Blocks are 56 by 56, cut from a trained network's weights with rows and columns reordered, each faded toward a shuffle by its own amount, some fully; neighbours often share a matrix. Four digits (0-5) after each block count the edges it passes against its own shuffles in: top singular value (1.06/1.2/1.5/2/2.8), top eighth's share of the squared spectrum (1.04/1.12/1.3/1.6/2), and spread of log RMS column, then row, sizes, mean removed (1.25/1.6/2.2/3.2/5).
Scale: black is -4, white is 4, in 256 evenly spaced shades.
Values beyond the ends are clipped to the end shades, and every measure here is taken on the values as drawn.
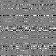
4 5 0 4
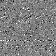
3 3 0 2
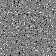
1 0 0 0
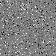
1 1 0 0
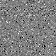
2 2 0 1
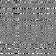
4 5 0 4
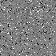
2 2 0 1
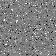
0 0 0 0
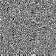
3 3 1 1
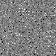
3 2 0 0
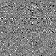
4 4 0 2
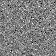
2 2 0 0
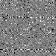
3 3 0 2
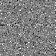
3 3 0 1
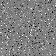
0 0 0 0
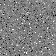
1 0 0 0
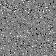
1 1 0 0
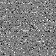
2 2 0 2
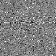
3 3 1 2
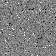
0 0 0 0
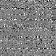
3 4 1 3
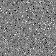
1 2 0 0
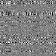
4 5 1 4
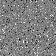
0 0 0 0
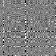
4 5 2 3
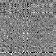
4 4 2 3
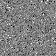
0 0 0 0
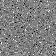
1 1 0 0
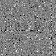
3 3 1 1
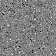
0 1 0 0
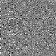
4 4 1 2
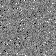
0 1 0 0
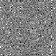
3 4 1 1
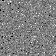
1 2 0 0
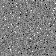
1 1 0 0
